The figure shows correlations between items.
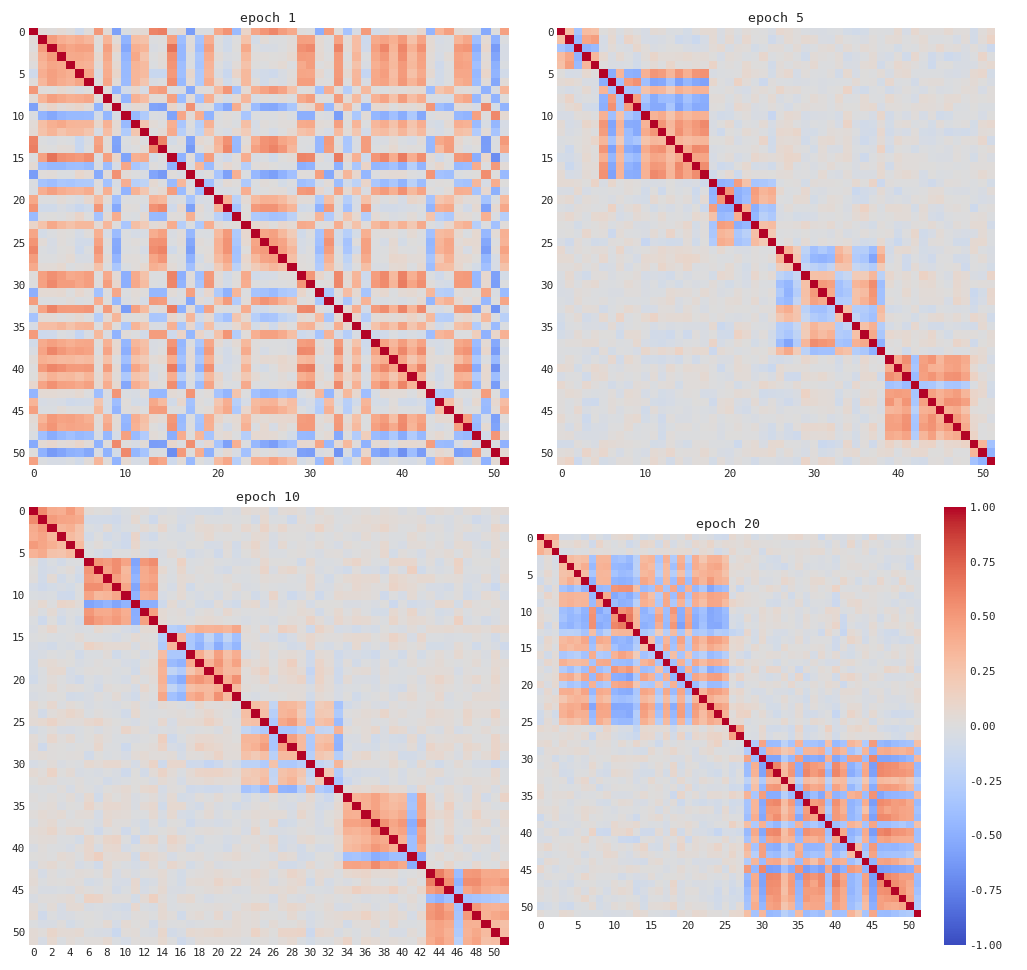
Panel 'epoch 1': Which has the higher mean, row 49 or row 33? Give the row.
33
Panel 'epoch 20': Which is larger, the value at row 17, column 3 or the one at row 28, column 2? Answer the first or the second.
the first
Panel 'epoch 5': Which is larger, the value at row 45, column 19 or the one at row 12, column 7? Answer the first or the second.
the second
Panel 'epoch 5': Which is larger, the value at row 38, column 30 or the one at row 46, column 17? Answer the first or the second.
the second
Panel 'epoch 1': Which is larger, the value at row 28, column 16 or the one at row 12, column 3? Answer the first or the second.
the second
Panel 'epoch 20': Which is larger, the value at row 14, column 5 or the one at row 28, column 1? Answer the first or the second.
the first
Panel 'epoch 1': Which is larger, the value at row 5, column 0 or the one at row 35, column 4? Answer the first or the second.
the second
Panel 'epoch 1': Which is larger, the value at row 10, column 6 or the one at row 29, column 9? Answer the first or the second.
the second
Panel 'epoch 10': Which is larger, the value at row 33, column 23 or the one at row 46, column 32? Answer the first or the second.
the second
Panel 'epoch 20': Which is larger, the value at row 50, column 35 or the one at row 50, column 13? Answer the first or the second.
the second
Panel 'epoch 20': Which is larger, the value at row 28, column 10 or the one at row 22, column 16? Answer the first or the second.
the first
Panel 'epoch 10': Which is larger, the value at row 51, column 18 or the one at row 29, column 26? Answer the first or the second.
the first
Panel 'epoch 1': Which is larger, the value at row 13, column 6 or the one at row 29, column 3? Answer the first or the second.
the second
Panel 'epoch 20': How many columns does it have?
52
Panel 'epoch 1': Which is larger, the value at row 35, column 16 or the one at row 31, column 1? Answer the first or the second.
the second
